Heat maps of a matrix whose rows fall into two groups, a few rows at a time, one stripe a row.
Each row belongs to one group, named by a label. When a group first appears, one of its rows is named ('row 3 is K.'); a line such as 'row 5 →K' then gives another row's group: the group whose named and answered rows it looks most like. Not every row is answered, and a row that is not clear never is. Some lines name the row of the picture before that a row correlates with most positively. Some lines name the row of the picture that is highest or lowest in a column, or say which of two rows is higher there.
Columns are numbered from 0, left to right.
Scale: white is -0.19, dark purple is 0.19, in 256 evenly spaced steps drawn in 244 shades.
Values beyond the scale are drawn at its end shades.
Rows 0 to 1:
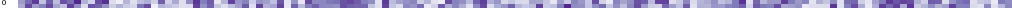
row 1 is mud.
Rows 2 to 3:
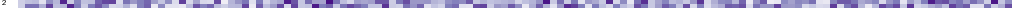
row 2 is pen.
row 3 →mud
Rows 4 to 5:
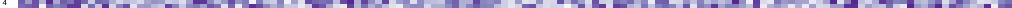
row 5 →mud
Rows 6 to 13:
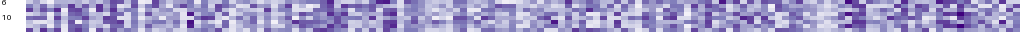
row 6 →pen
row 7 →mud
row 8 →mud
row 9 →pen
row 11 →pen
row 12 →pen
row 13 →mud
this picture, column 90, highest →6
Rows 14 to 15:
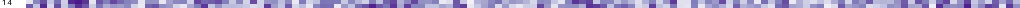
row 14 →mud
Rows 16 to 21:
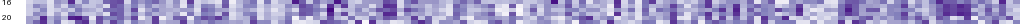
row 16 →pen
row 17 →pen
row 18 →pen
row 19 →pen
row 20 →mud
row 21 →mud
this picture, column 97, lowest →18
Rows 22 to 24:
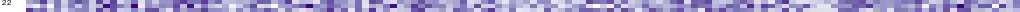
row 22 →mud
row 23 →pen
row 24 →mud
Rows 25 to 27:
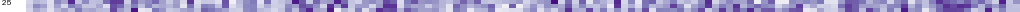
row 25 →pen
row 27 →pen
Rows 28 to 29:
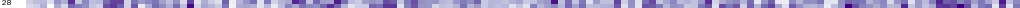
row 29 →pen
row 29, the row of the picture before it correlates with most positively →25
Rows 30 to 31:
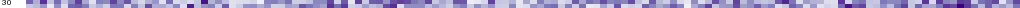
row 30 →mud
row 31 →pen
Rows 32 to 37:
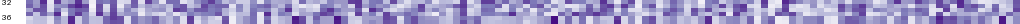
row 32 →mud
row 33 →mud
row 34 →mud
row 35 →mud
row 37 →pen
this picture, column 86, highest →32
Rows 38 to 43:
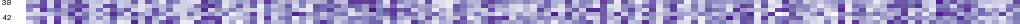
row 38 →mud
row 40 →mud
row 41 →pen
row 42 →mud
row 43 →mud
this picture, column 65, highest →39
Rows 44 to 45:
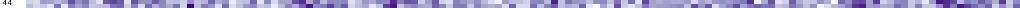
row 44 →pen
